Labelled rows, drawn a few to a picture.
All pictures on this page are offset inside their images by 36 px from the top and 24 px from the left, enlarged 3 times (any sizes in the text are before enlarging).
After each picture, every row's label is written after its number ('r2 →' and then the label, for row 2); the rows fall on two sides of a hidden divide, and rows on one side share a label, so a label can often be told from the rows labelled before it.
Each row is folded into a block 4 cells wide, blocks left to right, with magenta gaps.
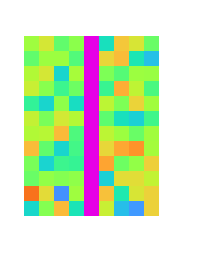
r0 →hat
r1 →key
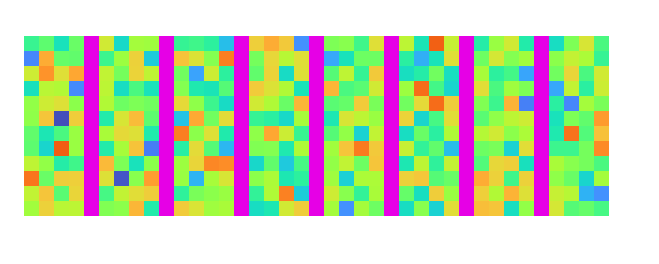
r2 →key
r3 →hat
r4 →hat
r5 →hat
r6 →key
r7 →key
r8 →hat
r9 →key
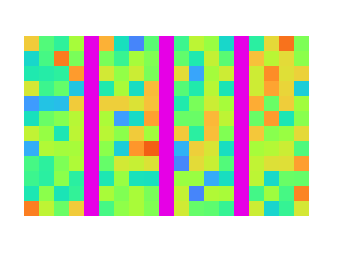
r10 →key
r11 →key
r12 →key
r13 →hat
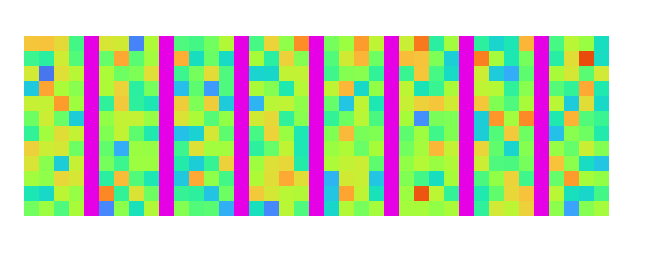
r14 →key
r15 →key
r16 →key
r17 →key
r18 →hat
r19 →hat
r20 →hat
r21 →key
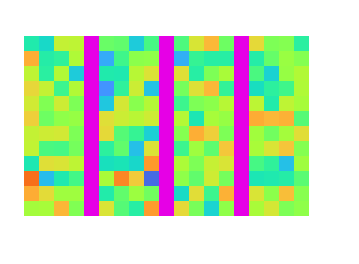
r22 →hat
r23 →key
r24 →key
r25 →key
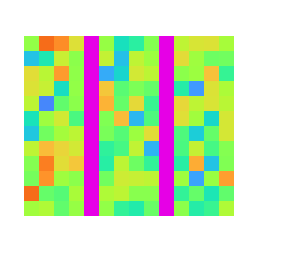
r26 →key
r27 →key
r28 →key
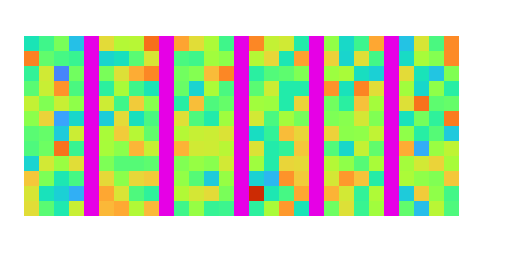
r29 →key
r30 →key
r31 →key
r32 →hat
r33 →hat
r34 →hat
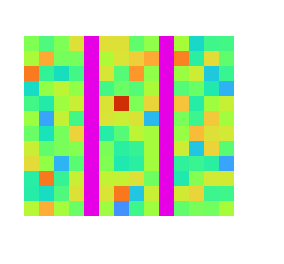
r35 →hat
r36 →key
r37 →hat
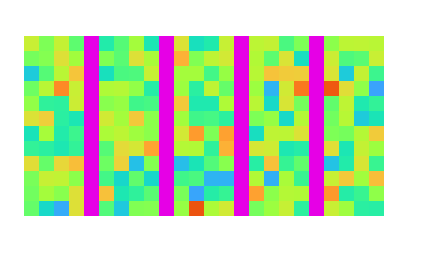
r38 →key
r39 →key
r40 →hat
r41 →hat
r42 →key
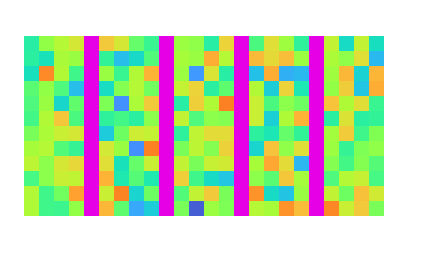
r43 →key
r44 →key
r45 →key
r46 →hat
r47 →hat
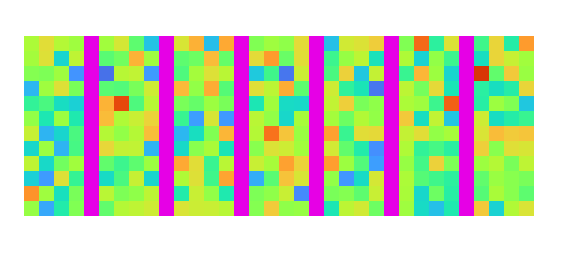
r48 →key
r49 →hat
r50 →key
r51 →hat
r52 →hat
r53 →key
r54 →key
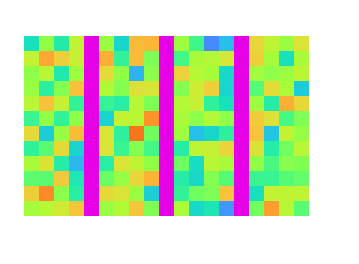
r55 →hat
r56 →hat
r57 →key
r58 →hat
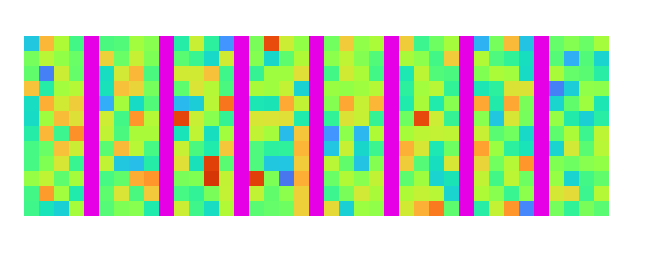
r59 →key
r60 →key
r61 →key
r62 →key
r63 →key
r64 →hat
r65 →hat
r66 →key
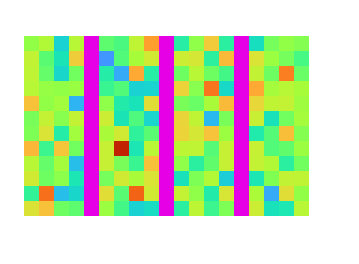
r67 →hat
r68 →key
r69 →hat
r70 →key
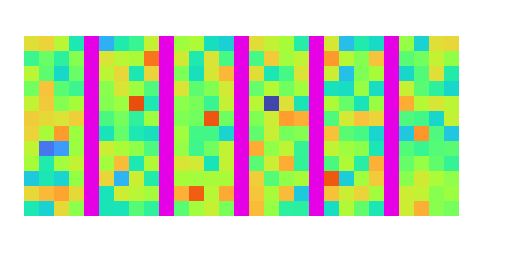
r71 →hat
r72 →hat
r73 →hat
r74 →hat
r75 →hat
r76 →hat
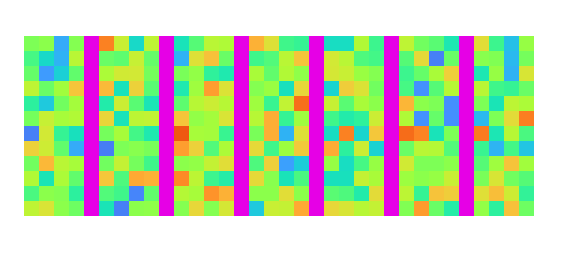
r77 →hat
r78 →key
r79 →hat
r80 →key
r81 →hat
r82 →hat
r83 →hat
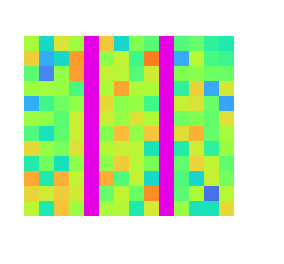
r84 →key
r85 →hat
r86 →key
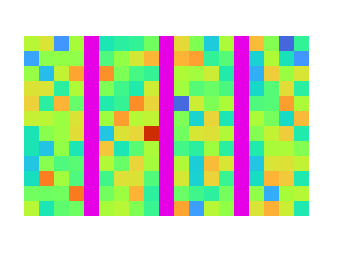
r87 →key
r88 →hat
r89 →key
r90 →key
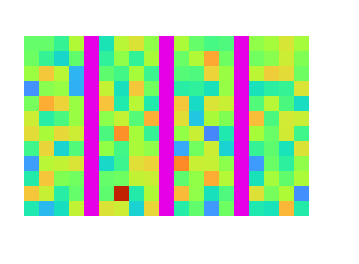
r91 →key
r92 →hat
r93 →key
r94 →key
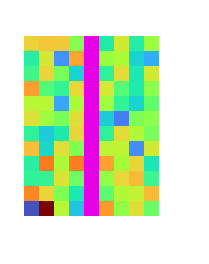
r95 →hat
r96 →hat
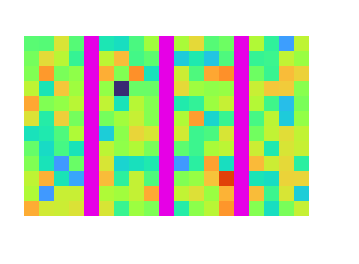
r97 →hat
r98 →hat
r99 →key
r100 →key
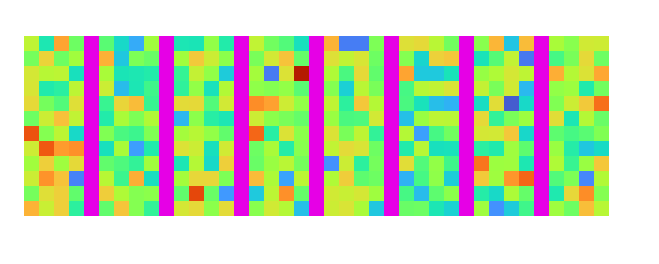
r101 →hat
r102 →hat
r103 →hat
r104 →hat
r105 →hat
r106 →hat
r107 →key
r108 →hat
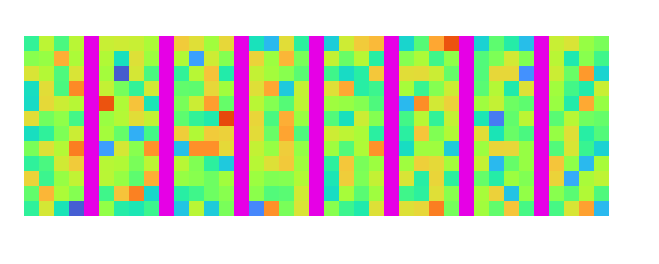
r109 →key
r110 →key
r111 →key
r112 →hat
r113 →key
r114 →hat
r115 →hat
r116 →hat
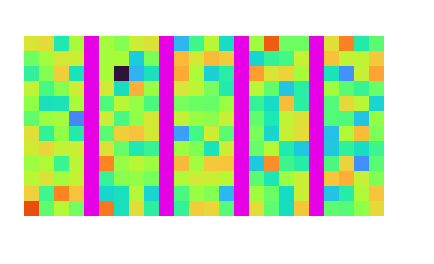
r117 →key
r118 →hat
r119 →hat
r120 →key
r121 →key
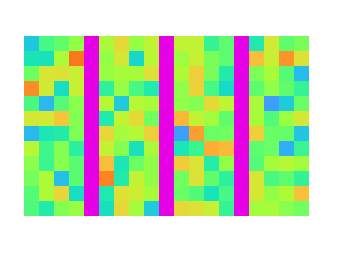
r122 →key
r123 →hat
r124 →key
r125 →hat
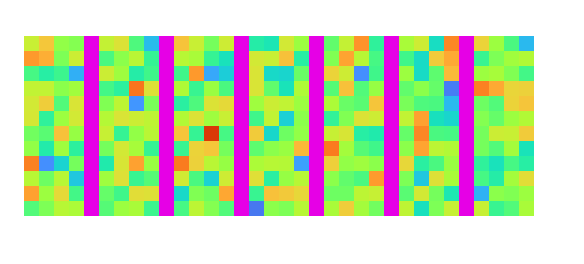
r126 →hat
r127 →hat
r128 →hat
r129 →hat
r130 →hat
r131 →key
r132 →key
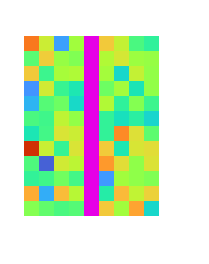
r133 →key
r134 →hat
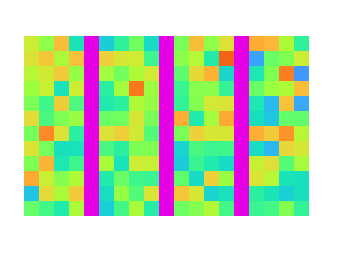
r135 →hat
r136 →hat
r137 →key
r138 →key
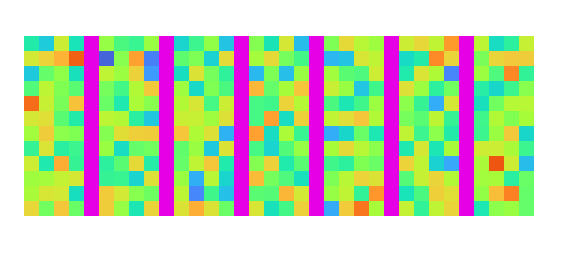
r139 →hat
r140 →key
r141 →hat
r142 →hat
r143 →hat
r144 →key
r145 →hat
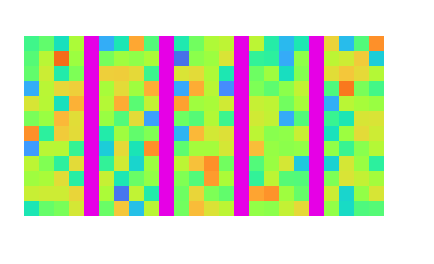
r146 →hat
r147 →key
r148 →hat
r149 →hat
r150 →key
